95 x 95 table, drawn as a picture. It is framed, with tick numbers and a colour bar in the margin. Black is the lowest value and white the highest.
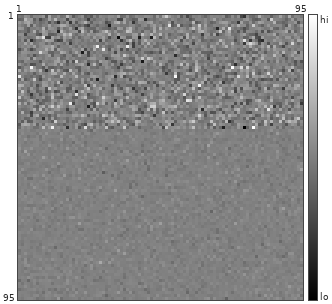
Grain: fine. Seam: horizontal, 40% of the way down, the bottom part calmer. Stripes: none. Histogram: heavy tails on both sides. Mirror symmetry: none. Average level on the scale: 50%. Slope: none.
